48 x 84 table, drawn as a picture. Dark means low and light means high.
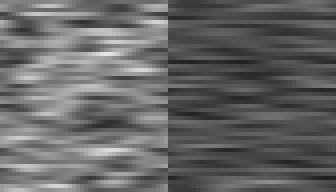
The table splits into one row of 2 panels. Panel 1,1: middling, streaked across, strong in contrast. Panel 1,2: low, streaked across.
